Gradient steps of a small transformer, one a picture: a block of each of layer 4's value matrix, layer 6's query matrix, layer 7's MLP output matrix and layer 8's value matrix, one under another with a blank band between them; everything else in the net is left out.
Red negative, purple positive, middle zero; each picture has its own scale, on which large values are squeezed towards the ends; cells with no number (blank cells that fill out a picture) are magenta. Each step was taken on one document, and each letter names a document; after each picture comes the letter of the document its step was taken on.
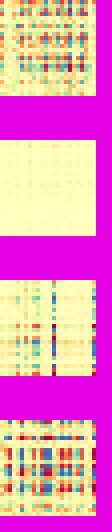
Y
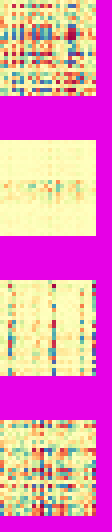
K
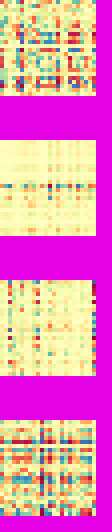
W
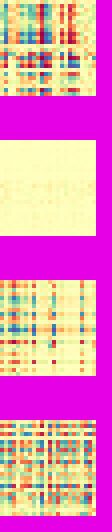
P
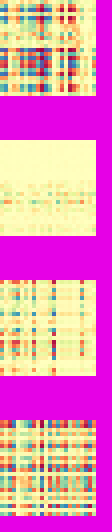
P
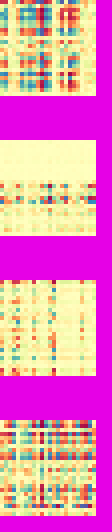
P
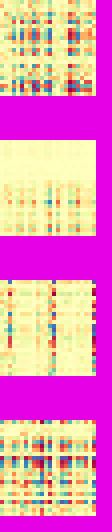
K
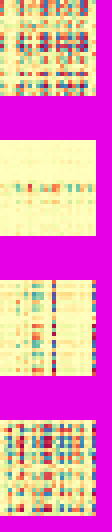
Y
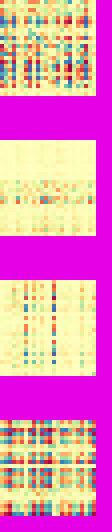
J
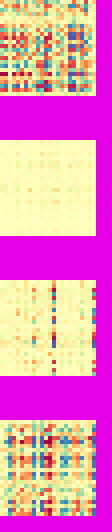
Y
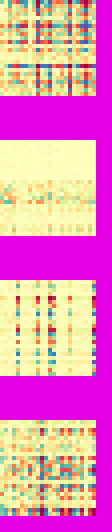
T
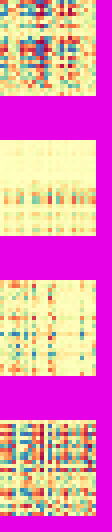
P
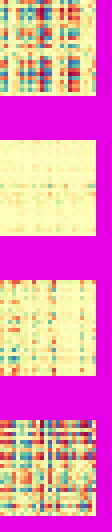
P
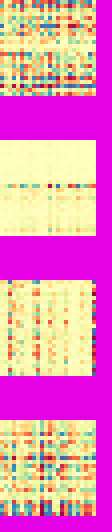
W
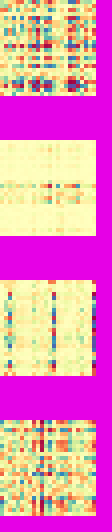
K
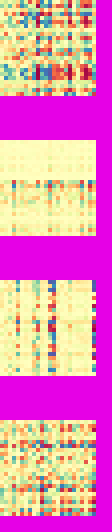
T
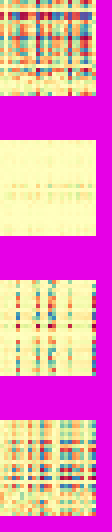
T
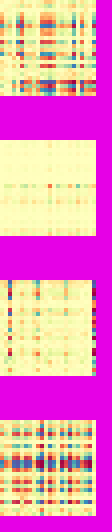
W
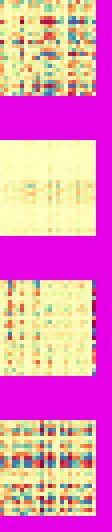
W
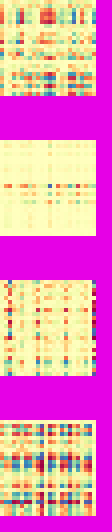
W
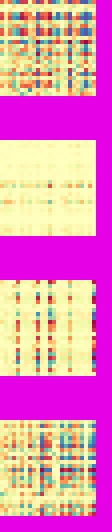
T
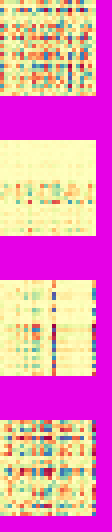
Y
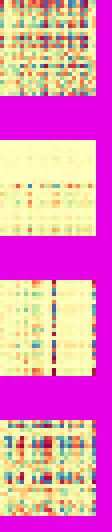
Y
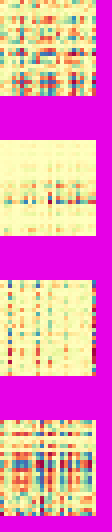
W
